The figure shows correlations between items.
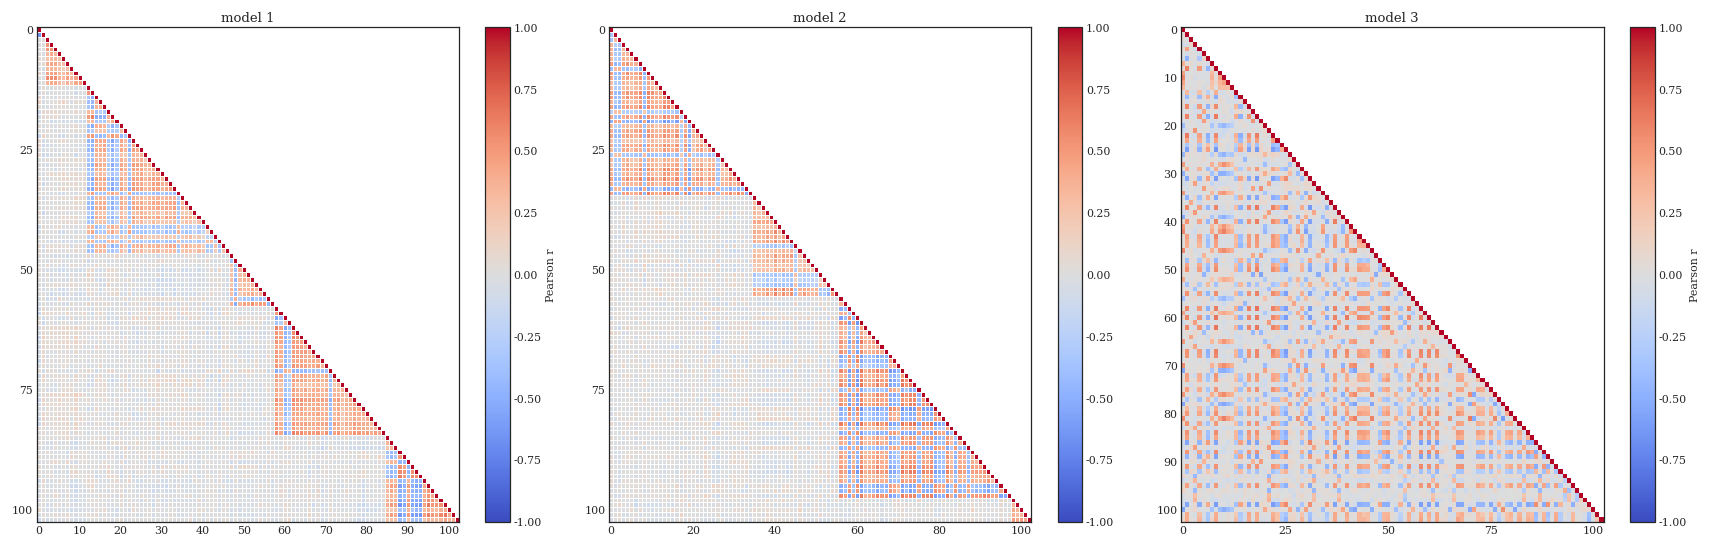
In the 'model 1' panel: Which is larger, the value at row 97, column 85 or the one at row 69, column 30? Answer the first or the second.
the first
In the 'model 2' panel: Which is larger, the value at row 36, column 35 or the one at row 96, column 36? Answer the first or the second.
the first
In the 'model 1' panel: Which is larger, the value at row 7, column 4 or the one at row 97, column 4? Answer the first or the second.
the first
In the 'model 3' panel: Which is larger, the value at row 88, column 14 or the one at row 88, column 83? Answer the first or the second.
the second
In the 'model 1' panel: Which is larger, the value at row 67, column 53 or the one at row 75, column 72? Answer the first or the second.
the second
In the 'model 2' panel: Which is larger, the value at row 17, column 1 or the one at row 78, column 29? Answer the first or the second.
the first
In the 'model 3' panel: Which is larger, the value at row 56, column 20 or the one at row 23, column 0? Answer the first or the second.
the first
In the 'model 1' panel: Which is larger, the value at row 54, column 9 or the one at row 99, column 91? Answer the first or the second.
the first
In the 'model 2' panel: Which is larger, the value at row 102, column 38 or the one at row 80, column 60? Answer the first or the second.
the second
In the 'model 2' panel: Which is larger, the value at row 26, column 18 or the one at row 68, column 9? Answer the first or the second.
the second
